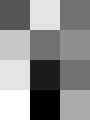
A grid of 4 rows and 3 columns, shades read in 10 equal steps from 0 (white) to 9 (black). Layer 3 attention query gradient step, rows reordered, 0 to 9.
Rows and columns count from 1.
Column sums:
9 23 17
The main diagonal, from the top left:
6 5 5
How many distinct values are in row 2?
3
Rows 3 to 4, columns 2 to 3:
8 5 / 9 3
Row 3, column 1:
1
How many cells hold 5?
3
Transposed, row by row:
6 2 1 0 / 1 5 8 9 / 5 4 5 3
